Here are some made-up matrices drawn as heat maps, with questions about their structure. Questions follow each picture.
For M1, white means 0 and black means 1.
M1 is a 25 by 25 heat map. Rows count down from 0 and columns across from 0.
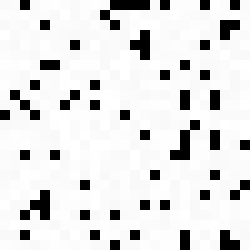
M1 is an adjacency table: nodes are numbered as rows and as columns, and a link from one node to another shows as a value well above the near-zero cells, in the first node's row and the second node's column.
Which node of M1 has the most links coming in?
node 18
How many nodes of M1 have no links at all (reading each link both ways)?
0
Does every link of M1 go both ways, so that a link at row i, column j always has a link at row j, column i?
no
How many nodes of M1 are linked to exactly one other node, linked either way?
0
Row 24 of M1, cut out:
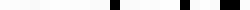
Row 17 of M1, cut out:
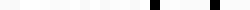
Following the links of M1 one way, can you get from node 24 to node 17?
no
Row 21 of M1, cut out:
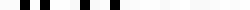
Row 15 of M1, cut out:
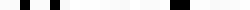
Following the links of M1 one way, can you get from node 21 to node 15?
no
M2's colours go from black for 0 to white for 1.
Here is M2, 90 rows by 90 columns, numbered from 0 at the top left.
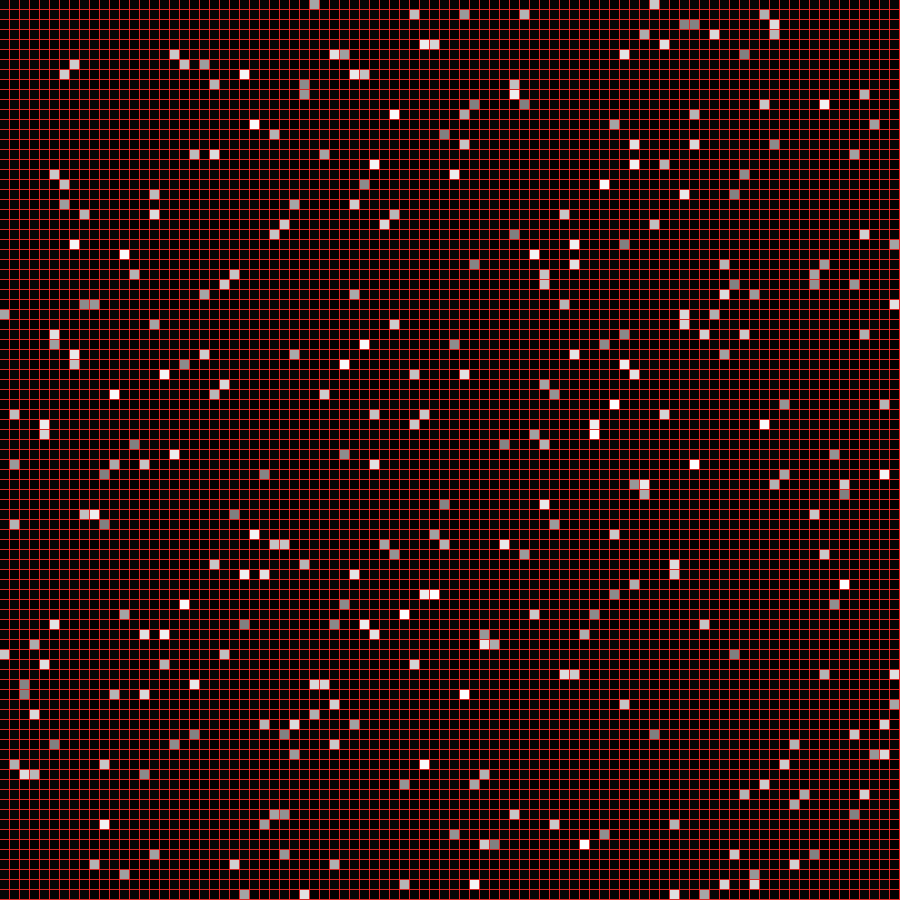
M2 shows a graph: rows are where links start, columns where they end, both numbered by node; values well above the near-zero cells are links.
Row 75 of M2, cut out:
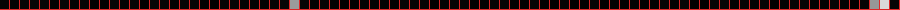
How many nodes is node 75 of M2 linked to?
3
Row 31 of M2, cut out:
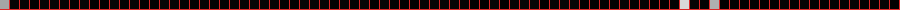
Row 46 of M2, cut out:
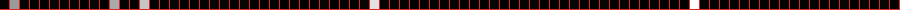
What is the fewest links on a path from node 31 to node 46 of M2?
4
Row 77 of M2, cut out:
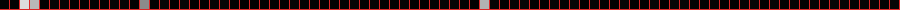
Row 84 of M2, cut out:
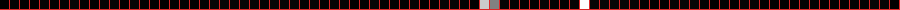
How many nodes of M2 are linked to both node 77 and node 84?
1
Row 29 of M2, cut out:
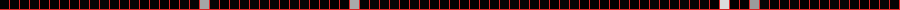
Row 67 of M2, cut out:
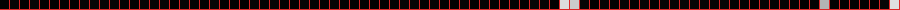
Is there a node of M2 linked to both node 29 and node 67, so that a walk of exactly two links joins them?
no
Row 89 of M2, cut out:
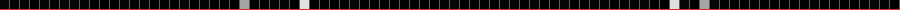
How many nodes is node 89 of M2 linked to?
4
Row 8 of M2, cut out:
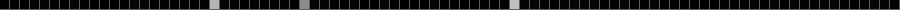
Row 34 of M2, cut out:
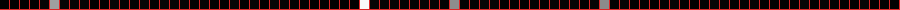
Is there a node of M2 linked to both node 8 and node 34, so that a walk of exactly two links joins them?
no
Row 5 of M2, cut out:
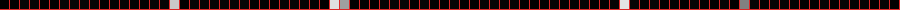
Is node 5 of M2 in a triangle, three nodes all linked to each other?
yes
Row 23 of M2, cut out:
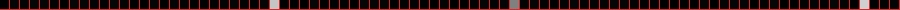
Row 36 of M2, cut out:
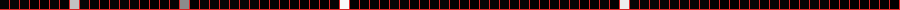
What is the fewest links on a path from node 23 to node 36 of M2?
4
